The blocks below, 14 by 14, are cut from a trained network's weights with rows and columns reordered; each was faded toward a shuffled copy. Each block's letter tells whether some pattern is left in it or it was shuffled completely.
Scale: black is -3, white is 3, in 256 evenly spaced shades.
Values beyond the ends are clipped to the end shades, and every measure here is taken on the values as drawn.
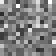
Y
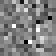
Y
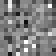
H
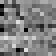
H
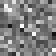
Y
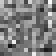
Y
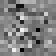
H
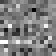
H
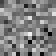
Y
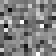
Y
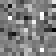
Y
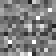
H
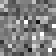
Y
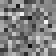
Y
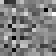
H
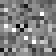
Y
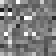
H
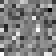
H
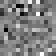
Y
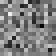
Y
